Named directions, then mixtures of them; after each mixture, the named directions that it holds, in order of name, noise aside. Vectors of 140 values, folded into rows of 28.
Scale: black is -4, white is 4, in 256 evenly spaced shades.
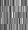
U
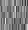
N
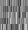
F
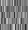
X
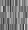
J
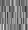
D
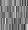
N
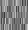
N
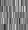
J, U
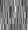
D, N, U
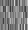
D, J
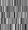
X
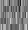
F, U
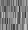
F, N, X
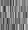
J, X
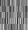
D, F, U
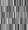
N, X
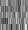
F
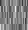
D, N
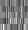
D, F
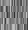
J, N, X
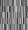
D, U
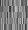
D, U, X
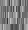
D, F, N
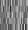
J, U, X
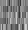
F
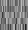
J, X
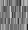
F, N, U
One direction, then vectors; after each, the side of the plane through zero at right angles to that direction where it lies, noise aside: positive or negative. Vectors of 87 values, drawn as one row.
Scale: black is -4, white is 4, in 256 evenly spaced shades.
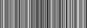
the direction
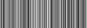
negative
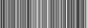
negative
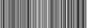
negative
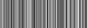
positive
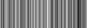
negative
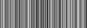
positive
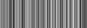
positive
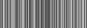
positive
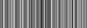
positive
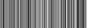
negative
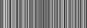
positive
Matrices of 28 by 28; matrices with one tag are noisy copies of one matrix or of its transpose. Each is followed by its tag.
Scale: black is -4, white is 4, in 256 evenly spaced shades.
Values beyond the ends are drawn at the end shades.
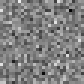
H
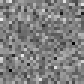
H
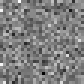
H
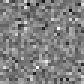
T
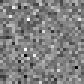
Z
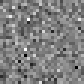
Z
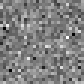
T
